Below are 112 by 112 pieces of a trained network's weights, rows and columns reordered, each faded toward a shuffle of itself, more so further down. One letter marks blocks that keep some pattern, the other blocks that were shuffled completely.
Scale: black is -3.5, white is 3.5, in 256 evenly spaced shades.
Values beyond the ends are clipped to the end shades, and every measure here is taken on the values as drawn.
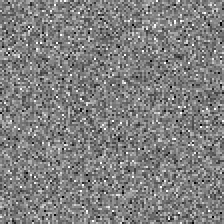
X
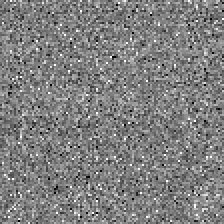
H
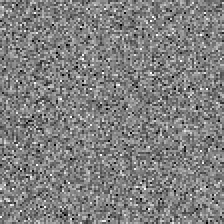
X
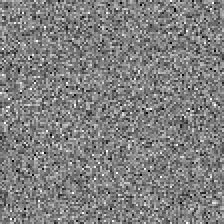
X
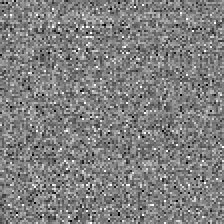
H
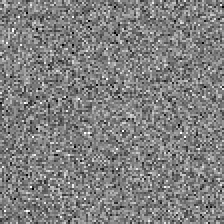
X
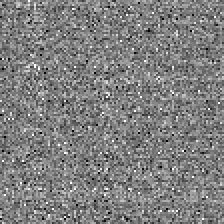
H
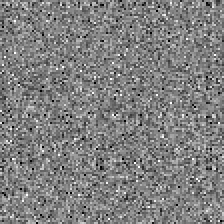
H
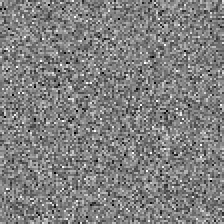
X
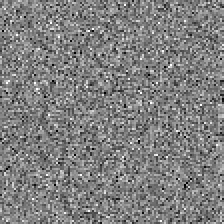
H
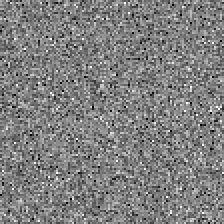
X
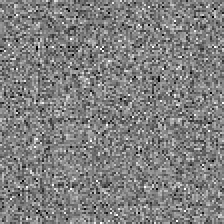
H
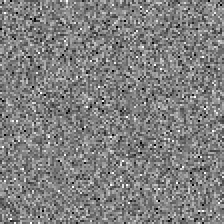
X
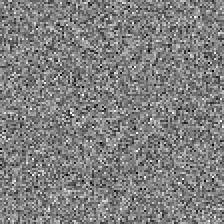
X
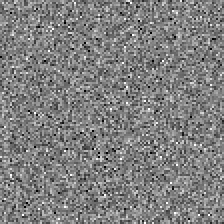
X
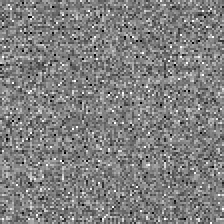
H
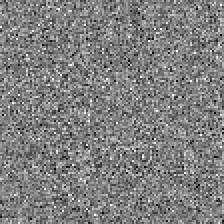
H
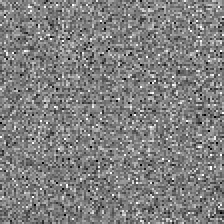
H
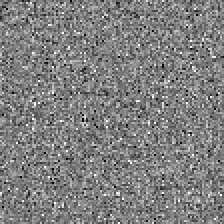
H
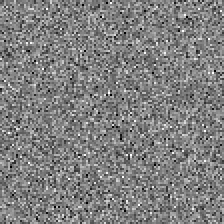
X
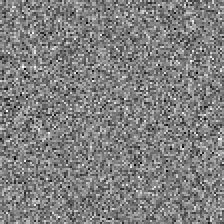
X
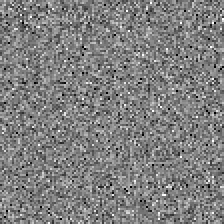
H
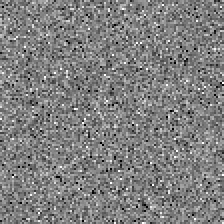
X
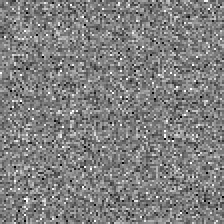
H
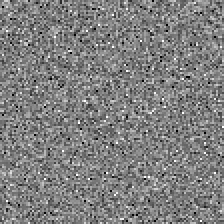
X
